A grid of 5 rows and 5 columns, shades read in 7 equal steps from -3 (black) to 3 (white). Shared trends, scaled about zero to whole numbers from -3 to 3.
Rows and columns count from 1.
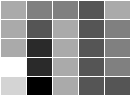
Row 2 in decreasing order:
1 1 0 -1 -1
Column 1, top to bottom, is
1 1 1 3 2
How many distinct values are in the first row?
3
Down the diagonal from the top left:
1 -1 1 -1 -1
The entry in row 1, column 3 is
0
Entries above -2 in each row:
5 5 4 4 4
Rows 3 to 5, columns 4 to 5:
-1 0 / -1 0 / -1 -1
